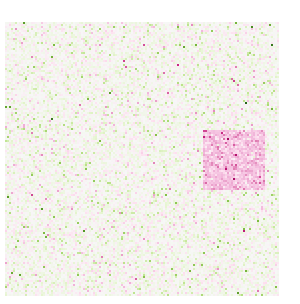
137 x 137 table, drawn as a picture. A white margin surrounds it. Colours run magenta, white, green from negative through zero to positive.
Overall the values sit about 50% of the way up the scale. The middle right is the ninth with the lowest average. An odd patch, lower than its surroundings, sits in the middle right.
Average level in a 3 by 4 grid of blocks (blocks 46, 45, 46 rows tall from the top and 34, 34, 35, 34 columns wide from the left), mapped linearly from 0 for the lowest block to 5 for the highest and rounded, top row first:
5555 / 5540 / 5555
